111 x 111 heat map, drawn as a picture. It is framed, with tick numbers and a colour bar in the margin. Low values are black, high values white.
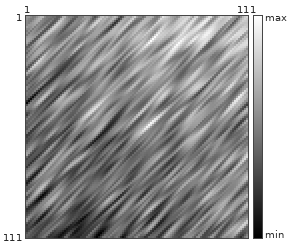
Ninth with the highest average: top right. Odd rows or columns: none. Mirror symmetry: none. Slope: up to the top right. Ninth with the lowest average: bottom left.
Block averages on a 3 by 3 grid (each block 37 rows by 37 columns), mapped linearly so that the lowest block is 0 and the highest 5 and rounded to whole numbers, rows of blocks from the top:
3 4 5 | 1 2 3 | 0 1 2
